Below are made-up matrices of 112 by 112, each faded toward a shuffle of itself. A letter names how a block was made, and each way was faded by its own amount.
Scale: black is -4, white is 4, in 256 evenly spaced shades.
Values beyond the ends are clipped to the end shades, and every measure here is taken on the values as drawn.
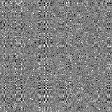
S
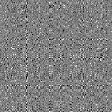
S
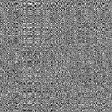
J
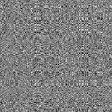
J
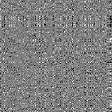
S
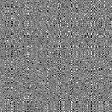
S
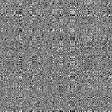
J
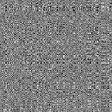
J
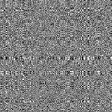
J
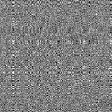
J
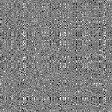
S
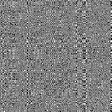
S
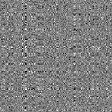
J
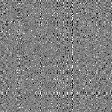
S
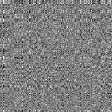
J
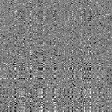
S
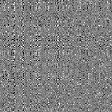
S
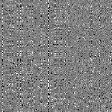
S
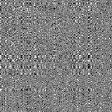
S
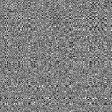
J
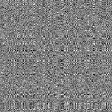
J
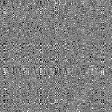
S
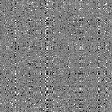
S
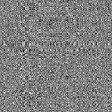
J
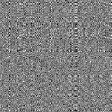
J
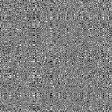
J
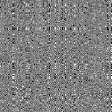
S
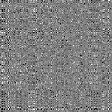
S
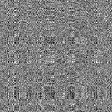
J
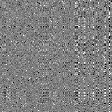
S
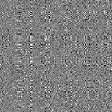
S
